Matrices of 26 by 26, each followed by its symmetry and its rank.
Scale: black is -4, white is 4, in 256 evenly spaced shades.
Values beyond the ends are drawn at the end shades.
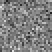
antisymmetric, full rank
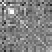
symmetric, rank five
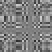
antisymmetric, rank two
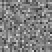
antisymmetric, full rank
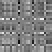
antisymmetric, rank two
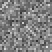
symmetric, full rank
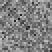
symmetric, full rank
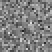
antisymmetric, full rank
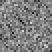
symmetric, full rank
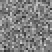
neither, full rank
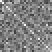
symmetric, rank five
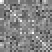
symmetric, rank five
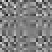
antisymmetric, rank two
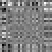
antisymmetric, rank two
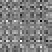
antisymmetric, rank two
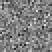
antisymmetric, full rank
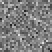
symmetric, full rank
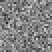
neither, full rank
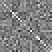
symmetric, rank five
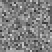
antisymmetric, full rank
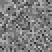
symmetric, full rank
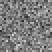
neither, full rank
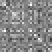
symmetric, rank five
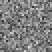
neither, full rank
